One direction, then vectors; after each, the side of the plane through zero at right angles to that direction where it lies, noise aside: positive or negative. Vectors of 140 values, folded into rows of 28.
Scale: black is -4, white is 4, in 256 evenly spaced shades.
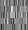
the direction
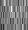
positive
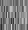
positive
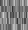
negative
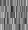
negative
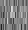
positive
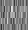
positive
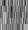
negative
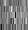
positive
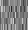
negative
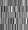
positive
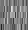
positive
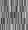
negative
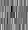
negative
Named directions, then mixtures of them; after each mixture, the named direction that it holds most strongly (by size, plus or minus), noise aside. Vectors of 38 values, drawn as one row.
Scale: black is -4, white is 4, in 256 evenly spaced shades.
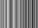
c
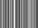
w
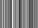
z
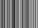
z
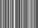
w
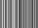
z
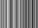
c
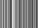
z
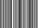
z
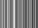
c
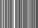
w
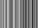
c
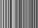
z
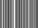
w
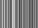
z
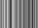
c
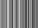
c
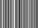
w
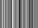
z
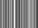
w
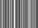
w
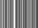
w
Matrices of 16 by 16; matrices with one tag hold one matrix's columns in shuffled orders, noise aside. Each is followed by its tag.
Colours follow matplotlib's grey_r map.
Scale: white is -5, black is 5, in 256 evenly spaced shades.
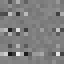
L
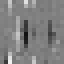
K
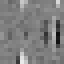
K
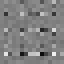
L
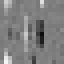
K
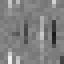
K
